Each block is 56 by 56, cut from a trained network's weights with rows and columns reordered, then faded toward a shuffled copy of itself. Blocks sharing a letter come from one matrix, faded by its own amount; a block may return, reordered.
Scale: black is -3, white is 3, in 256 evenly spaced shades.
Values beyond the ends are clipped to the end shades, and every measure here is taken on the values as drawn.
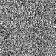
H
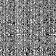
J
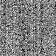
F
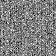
F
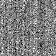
F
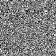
H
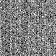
F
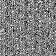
F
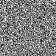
H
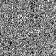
H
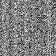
F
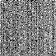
J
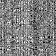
J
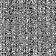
J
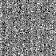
F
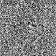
H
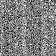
F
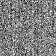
F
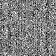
F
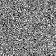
H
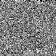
H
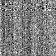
J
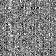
F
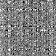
J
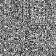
H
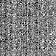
J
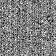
F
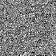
H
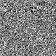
H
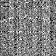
J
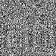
H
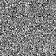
H
